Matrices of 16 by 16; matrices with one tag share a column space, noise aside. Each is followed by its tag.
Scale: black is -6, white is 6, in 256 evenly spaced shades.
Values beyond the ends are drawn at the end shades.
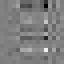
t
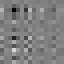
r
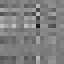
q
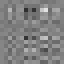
r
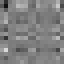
t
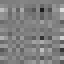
r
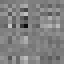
q
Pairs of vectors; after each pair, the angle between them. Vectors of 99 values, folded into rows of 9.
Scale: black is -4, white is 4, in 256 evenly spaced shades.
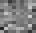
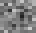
orthogonal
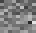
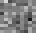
partly opposed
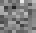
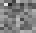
orthogonal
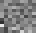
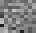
nearly opposite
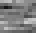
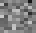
orthogonal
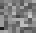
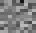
partly aligned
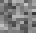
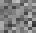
partly aligned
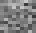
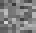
partly opposed
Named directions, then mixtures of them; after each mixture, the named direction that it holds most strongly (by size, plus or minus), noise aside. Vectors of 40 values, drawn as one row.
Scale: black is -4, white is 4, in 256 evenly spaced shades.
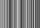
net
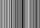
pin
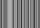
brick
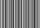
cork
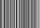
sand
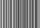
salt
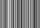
brick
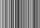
cork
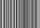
sand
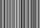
sand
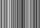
pin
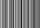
cork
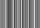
brick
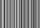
sand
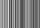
pin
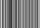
brick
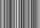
sand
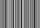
cork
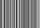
sand
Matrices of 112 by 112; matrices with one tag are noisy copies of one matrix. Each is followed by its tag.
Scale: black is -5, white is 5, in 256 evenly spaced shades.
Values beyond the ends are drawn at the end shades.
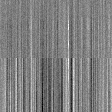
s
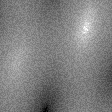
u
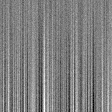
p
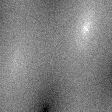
u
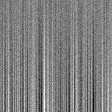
p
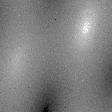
u
